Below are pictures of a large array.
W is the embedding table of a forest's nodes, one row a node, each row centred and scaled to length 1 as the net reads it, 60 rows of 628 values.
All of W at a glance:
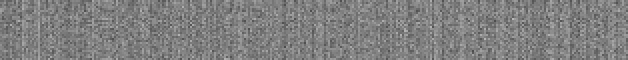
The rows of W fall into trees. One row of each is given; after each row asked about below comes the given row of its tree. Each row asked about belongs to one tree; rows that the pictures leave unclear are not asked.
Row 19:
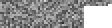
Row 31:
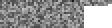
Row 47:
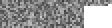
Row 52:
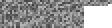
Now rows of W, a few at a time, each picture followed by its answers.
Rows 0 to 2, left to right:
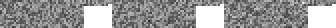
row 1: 19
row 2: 19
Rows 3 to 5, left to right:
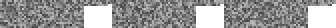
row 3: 52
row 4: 19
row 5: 47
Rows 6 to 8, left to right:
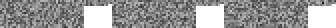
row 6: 19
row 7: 52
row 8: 52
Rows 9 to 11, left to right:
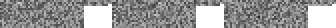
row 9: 47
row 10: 47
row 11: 47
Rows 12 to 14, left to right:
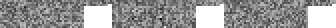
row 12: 52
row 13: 31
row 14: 19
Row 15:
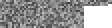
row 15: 52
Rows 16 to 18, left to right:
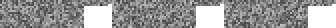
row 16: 31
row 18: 19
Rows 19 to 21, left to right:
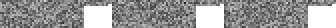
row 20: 47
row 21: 47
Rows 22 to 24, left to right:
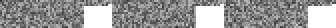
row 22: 19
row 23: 19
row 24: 52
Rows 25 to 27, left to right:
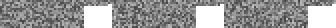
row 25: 52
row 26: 19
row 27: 19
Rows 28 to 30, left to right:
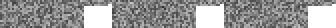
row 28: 31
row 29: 47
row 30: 52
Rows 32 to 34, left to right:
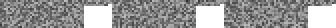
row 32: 47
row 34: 52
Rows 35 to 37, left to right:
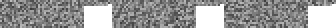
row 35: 52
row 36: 19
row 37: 52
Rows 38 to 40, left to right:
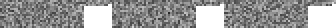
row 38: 47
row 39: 31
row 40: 19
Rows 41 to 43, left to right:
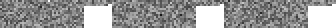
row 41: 47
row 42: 52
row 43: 47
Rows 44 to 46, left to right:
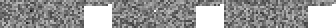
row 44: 47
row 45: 19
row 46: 31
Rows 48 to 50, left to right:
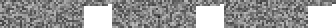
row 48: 19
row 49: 52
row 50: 52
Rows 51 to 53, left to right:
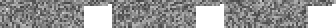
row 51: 52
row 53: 19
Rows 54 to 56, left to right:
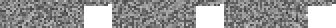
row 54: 47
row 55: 19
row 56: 52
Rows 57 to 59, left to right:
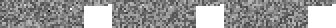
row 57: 47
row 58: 19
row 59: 19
